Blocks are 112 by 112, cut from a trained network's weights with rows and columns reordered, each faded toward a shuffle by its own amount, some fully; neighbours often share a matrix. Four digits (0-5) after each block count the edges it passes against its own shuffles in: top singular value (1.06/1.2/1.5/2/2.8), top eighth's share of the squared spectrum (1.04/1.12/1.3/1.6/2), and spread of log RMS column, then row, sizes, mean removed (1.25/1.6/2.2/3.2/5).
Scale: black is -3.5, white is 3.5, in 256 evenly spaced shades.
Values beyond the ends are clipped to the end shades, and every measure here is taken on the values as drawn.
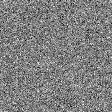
2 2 0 1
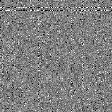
4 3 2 2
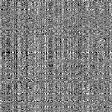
5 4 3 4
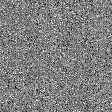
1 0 0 0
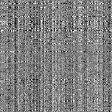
5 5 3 4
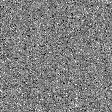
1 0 0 0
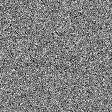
0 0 0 0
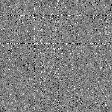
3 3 2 2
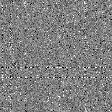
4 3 2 2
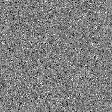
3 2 0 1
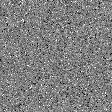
0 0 0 0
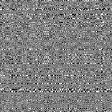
4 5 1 4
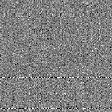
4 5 2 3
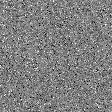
0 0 0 0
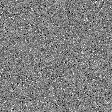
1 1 0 0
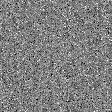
1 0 0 0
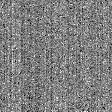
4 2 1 1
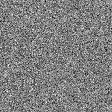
1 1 0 0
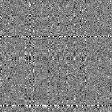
5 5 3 2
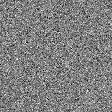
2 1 0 0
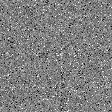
2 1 0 1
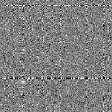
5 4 3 2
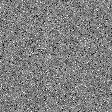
0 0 0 0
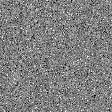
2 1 0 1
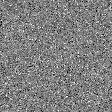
1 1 0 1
